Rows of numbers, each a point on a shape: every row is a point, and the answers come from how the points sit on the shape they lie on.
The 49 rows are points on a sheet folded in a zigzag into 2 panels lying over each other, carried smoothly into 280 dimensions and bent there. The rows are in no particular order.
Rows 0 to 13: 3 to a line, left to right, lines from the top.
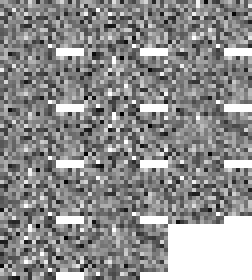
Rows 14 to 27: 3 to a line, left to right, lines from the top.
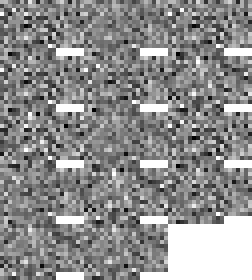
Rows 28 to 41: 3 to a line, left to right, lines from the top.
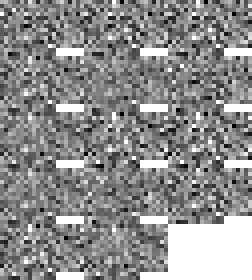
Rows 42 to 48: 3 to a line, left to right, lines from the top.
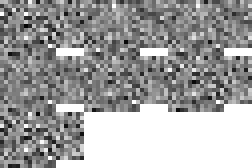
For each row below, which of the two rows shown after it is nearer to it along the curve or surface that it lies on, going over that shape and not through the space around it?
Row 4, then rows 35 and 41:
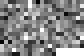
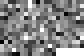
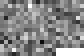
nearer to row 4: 41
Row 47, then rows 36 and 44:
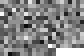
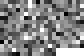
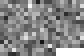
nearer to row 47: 36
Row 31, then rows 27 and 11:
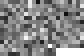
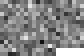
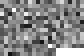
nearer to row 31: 11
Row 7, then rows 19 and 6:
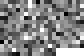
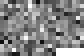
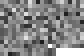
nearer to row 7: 19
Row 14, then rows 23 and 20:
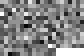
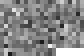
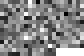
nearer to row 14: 20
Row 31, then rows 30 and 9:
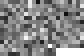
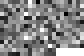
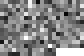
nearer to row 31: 30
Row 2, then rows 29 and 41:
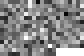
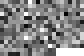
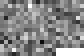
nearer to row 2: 29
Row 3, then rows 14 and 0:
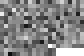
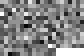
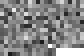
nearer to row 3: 14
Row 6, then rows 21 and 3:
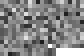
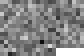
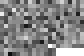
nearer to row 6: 3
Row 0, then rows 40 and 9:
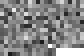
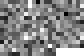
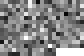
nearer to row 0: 40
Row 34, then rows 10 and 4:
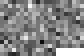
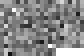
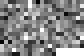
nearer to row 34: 4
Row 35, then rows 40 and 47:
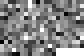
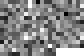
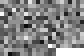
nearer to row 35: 40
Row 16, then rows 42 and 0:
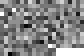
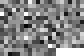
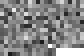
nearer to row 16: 42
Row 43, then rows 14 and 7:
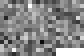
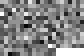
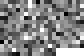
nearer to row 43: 7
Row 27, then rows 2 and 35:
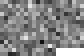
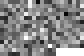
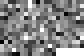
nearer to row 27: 35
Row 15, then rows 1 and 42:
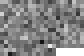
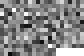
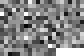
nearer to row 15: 42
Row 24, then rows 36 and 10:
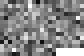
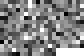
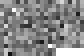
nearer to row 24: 36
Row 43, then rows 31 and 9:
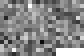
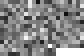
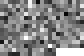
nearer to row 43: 31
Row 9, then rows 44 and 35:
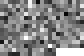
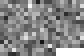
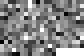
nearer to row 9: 35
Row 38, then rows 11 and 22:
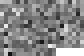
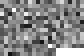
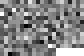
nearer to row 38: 22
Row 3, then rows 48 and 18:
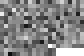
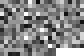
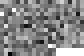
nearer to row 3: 18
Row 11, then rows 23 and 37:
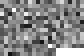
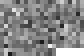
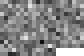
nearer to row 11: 23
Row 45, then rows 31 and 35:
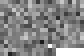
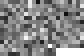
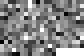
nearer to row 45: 31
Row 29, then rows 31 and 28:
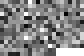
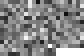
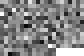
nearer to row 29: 28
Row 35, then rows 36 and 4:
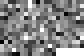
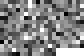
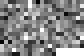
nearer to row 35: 36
